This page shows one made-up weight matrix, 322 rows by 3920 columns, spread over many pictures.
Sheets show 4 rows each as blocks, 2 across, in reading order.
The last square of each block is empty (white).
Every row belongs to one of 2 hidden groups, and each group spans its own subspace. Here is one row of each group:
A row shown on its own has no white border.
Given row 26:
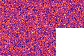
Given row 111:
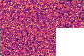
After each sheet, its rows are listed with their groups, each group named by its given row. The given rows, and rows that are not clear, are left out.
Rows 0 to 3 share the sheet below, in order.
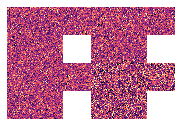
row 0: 26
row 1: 111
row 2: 111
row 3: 111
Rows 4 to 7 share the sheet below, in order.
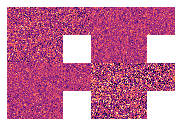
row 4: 26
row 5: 111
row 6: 111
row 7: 26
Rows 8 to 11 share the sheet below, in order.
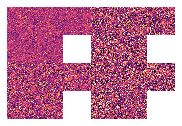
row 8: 26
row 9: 111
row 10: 111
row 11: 111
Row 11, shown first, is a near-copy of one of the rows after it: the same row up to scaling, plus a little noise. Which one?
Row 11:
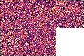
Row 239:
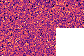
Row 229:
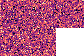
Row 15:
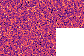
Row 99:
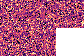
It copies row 239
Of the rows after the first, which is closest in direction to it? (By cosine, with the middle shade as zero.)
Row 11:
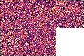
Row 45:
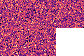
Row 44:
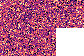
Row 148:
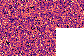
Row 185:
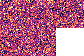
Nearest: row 45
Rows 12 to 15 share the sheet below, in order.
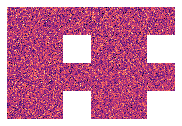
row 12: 111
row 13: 111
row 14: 26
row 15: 111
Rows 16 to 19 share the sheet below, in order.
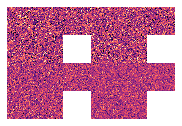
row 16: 26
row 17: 111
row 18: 111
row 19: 111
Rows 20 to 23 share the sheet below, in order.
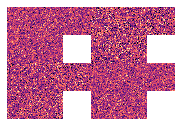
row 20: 111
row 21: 26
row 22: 26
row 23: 111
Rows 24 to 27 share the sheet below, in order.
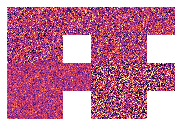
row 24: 111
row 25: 111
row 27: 26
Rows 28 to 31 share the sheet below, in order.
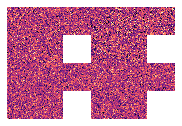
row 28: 111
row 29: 26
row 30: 111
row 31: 111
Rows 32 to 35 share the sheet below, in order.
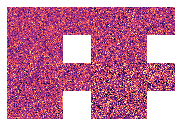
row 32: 111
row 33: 111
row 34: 26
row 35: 111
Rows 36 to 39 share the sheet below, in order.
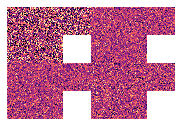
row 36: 26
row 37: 26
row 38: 111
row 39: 26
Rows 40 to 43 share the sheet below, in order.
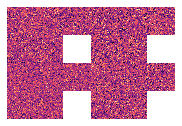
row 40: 26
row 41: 111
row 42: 111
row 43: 26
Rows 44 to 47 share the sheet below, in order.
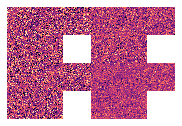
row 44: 26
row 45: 111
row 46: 111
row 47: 26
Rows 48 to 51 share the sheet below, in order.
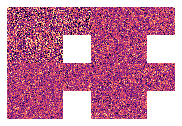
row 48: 26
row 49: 111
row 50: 111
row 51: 26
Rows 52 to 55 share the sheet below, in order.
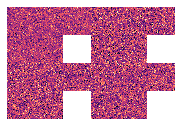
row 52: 26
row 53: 111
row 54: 111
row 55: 111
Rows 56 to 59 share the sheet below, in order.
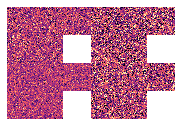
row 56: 26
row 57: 26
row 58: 111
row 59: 111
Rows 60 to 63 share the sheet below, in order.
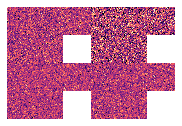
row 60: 111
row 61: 111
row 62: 111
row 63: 111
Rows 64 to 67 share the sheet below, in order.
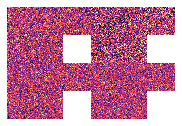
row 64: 111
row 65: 26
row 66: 111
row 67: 111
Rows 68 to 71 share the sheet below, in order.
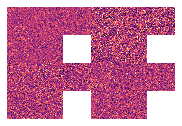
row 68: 26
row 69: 26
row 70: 111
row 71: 26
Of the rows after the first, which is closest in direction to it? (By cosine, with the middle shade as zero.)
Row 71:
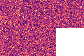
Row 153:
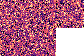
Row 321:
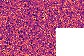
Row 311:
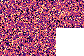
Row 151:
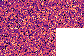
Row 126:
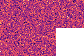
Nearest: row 321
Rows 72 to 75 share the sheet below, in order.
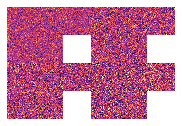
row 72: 26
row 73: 26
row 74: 111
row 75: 111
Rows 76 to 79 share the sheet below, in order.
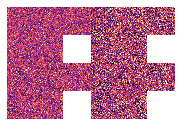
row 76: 111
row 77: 26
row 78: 26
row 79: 26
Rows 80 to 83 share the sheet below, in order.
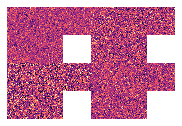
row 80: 26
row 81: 26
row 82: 111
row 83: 26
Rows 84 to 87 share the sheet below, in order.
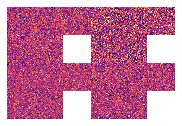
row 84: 26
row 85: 26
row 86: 111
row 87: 111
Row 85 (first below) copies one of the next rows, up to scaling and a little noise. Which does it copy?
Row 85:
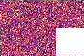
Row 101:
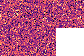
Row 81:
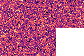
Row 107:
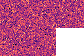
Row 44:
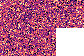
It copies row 101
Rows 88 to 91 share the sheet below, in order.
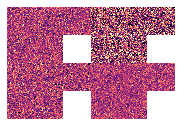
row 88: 111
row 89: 111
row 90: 111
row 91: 26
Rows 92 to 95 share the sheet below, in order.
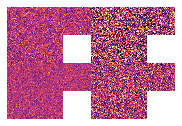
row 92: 26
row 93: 26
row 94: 111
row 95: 26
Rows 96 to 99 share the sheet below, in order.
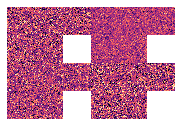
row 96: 26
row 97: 26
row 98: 111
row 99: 111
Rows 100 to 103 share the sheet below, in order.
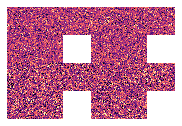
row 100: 111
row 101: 26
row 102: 26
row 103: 26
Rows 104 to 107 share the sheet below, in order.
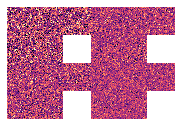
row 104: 111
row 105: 26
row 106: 26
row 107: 26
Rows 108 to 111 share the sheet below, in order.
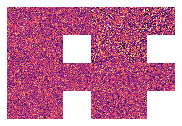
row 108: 26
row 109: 26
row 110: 111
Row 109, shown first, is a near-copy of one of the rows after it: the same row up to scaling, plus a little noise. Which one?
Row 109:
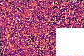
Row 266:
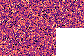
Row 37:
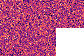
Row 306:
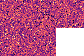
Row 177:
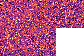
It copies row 177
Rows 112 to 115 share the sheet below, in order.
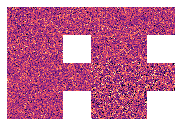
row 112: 111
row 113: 111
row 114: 26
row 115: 111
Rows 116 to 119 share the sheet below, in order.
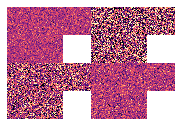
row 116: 26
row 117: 26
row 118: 26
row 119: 111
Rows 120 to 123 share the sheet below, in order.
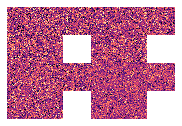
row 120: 111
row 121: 26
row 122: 26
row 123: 111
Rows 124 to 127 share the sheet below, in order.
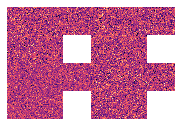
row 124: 111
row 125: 111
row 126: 26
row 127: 26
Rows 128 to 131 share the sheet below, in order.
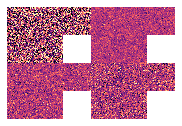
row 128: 26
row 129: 26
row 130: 111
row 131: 26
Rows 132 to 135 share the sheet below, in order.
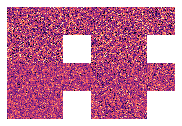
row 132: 26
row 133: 26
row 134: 111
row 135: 111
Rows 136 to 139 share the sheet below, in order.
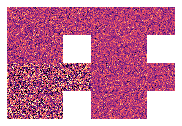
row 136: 26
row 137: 26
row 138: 111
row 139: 111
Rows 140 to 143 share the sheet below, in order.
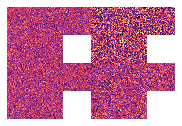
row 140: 26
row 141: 26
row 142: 111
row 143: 26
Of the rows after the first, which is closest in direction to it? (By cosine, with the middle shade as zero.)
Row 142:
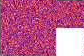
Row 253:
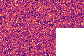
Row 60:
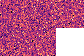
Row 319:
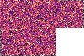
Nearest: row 253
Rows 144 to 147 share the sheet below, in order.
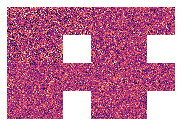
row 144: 26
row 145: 111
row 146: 26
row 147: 26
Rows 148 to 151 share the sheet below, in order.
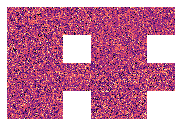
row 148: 111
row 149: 111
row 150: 111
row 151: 26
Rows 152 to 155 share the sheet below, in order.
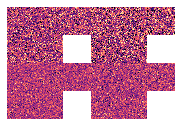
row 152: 26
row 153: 111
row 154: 26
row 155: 26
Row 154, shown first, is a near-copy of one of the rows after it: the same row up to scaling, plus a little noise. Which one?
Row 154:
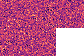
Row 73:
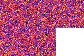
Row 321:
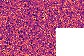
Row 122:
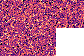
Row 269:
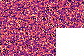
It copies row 269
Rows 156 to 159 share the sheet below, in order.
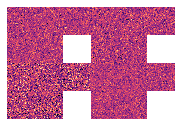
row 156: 111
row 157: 111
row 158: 26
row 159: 26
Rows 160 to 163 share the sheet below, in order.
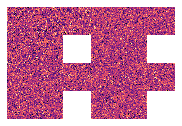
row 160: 111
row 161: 111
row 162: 111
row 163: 26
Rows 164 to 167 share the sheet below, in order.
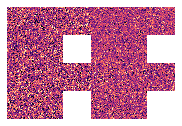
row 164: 26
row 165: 26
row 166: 111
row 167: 111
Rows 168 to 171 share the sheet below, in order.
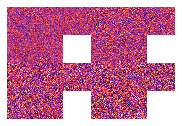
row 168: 111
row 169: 26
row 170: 111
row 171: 111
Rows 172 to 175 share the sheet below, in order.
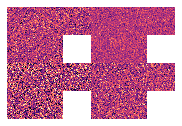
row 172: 26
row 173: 26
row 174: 111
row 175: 111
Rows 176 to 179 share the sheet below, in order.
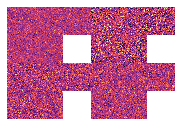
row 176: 26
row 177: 26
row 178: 111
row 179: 111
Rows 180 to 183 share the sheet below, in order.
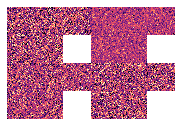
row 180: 26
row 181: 111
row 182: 26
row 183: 111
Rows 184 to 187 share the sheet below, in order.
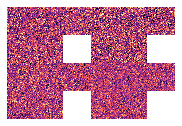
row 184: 111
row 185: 111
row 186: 26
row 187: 26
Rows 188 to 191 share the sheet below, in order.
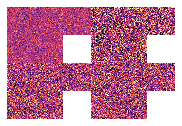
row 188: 26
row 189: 26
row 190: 111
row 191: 26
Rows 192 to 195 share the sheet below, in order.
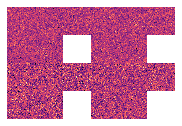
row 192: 26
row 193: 26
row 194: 26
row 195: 111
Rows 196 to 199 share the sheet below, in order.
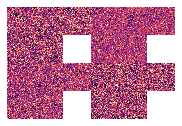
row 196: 111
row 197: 111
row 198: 111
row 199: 26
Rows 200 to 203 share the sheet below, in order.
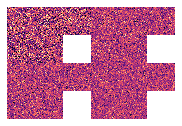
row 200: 111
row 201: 26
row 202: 111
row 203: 111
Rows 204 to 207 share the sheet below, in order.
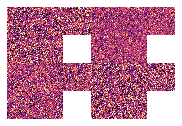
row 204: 111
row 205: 111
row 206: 26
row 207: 111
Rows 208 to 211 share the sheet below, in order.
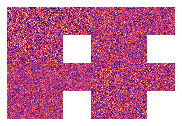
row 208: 26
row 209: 26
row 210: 26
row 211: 26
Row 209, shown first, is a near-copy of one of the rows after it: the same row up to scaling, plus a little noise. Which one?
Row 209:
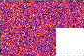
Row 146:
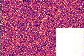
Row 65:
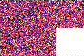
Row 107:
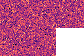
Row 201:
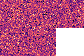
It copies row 201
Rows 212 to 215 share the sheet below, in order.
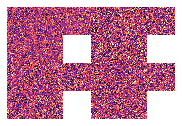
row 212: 111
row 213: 26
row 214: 26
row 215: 26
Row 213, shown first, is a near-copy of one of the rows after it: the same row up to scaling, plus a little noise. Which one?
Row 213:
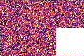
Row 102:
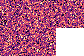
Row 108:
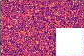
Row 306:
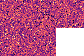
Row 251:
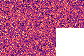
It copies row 102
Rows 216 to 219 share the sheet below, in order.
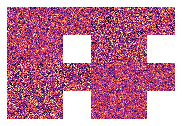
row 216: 26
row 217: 26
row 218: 111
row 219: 26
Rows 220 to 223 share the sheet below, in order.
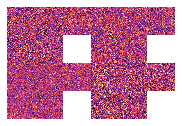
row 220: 111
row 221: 111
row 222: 26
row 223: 111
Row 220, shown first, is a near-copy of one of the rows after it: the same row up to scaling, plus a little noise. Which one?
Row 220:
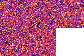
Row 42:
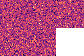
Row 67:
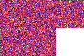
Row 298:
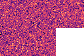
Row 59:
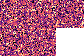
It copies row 298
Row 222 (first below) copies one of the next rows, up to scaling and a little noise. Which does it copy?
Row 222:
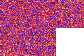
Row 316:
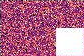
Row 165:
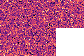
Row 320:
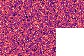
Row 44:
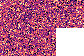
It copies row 165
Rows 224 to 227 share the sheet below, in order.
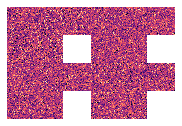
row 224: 26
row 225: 111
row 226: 111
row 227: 111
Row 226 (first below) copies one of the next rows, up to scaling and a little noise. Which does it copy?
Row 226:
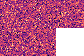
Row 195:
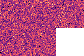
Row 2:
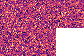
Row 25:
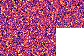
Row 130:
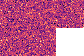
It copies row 2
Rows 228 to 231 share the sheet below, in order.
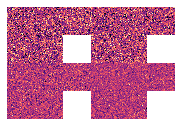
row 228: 111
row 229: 111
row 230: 26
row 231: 111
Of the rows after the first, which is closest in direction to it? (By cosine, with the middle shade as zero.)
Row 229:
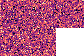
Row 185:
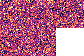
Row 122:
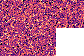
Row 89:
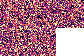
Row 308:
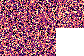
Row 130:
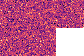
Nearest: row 308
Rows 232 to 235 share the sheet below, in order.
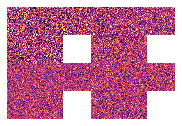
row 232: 26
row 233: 111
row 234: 111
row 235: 26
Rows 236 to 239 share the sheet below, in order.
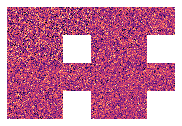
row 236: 26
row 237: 111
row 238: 111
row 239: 111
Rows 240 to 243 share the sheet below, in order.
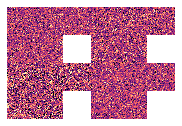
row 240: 26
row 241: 111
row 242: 26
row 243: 26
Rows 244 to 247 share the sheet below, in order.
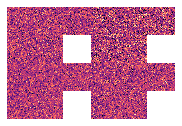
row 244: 111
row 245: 26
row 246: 111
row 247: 111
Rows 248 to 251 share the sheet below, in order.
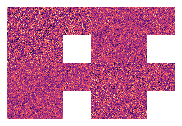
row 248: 111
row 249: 26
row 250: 111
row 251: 26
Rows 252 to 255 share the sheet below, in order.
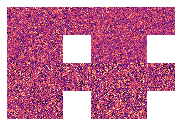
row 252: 26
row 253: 111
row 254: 26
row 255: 111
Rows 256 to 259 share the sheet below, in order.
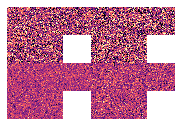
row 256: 26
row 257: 26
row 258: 111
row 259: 26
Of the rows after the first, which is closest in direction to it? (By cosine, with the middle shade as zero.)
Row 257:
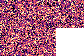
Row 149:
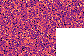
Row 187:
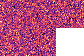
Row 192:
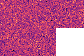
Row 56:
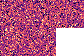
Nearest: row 187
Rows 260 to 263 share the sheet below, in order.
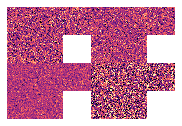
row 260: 26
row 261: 26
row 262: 26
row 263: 111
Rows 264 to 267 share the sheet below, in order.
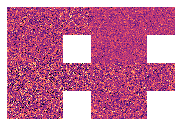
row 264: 26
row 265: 26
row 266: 26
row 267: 26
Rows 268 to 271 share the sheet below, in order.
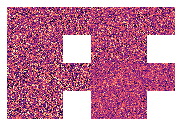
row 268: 26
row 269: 26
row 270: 26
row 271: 26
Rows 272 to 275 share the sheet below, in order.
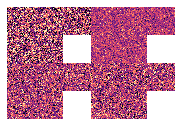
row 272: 111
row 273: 111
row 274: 111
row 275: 26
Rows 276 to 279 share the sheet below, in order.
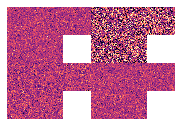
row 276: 26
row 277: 111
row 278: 111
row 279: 26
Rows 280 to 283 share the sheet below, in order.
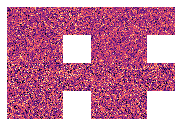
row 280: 26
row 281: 26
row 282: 111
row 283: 26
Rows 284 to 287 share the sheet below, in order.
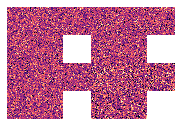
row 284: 26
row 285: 26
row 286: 26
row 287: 111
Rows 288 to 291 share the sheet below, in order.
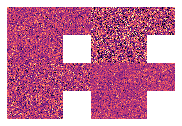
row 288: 26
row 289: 111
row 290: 26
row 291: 26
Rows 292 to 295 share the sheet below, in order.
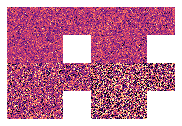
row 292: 26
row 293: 26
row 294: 111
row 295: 26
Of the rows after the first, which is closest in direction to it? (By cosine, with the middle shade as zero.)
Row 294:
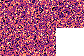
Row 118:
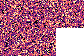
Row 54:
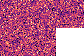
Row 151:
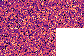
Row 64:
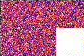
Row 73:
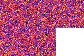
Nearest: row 54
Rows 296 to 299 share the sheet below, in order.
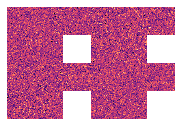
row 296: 26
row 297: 111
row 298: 111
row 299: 111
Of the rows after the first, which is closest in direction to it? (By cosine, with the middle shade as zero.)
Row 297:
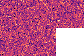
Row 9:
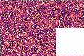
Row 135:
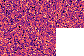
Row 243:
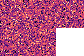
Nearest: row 9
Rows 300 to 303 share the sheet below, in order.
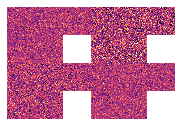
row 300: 26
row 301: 26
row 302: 111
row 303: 26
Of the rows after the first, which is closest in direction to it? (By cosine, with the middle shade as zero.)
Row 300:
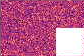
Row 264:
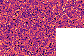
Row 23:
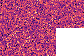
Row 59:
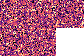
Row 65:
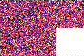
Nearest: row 65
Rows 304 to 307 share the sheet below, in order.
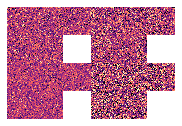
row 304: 111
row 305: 26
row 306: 26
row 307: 111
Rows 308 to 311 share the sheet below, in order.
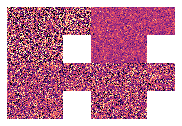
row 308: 111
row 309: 111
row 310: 111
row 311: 111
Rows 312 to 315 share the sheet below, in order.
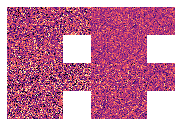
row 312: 111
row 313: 26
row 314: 26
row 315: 26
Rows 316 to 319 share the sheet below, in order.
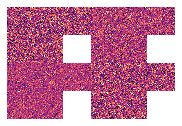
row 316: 26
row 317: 111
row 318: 26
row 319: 111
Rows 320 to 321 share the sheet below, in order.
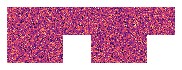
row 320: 26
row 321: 26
